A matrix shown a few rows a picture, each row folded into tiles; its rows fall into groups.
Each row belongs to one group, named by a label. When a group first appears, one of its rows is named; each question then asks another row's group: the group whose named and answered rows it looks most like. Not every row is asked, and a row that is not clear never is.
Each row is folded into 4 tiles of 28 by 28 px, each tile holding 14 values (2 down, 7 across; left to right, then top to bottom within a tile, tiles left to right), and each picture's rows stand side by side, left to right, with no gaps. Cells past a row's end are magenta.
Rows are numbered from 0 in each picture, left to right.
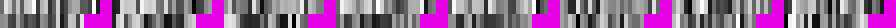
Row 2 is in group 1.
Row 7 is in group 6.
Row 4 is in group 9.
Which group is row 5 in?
1
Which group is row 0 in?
9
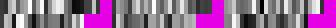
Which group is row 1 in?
6
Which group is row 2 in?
1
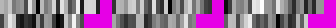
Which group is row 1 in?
9
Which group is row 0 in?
1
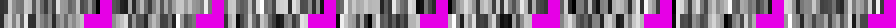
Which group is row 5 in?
1
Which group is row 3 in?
6
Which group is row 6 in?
6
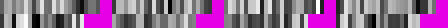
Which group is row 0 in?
6
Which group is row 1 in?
9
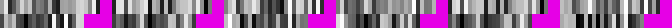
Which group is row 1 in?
9
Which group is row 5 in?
1
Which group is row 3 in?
1
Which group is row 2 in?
1
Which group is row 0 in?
1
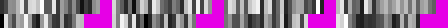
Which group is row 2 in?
9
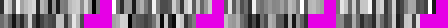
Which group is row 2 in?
1
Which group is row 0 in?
9
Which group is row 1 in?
1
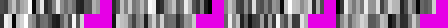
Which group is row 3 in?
6
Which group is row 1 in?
6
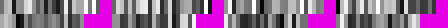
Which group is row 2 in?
1
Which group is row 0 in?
1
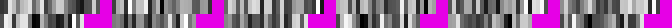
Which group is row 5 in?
1
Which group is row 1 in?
9
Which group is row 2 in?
9
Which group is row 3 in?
1
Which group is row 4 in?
1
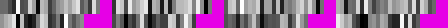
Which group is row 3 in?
1
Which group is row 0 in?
1
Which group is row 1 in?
9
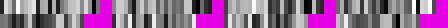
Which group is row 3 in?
1
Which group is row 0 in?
9
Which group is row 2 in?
6
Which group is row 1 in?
6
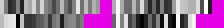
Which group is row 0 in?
1
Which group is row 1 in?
1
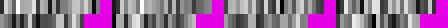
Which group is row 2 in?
9
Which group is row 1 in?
6
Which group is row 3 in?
6
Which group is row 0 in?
9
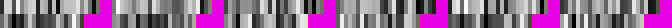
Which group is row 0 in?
9
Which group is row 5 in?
6
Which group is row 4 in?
9
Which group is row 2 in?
6
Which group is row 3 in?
6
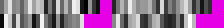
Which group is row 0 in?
6
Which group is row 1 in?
6
